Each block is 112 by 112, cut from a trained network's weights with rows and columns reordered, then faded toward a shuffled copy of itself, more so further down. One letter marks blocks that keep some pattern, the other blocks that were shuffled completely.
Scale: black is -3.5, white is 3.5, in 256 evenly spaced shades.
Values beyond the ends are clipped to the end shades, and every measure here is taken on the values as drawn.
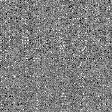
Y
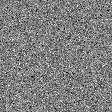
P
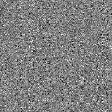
Y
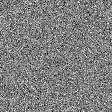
P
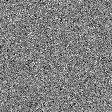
P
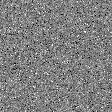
P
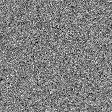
P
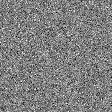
P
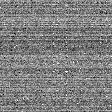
Y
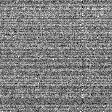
Y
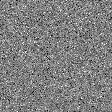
P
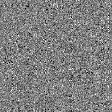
Y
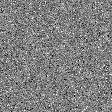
P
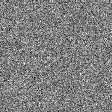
P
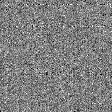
Y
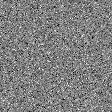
P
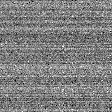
Y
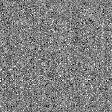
Y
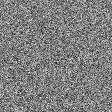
P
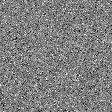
P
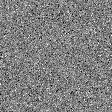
P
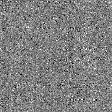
Y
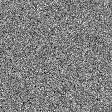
P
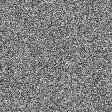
P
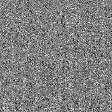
Y
